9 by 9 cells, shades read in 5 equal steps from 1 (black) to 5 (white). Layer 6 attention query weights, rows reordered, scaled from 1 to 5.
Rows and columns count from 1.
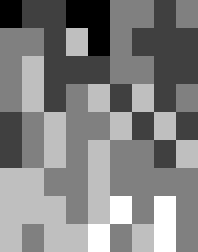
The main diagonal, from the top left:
1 3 2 3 3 3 3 5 3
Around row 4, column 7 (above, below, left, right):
3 2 2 2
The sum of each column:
26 30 27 26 28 29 27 27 25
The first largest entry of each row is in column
6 4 2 2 3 3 1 6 5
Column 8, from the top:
2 2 2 2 4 2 3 5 5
